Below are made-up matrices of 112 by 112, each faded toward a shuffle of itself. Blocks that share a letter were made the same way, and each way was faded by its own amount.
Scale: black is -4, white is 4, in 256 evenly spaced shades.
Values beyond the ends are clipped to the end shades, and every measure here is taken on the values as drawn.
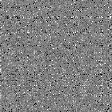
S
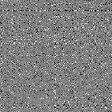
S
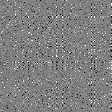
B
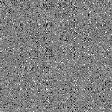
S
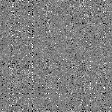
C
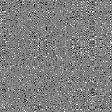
B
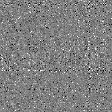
S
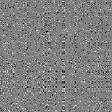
B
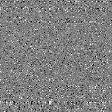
S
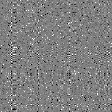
B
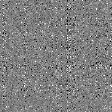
C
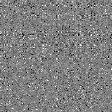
S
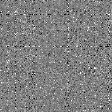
C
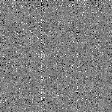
C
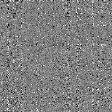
C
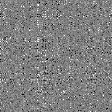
S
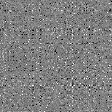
S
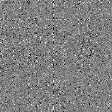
C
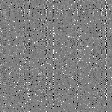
B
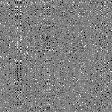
B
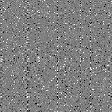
B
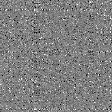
S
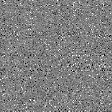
S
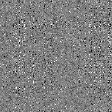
C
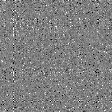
S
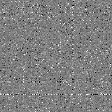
S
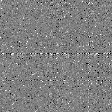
S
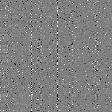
B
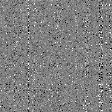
C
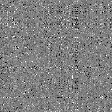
S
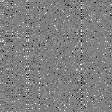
B
